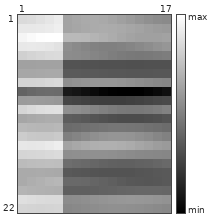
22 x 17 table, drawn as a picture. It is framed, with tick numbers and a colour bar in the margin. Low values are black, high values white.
Seam: vertical, 30% of the way across, the left part higher. Histogram: bell-shaped. Ninth with the highest average: top left.
